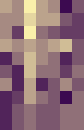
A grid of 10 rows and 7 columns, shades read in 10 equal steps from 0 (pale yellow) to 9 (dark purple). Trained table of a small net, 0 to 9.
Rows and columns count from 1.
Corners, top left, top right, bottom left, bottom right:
3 6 8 5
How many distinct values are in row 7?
4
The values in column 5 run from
3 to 6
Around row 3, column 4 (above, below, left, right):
3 4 0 6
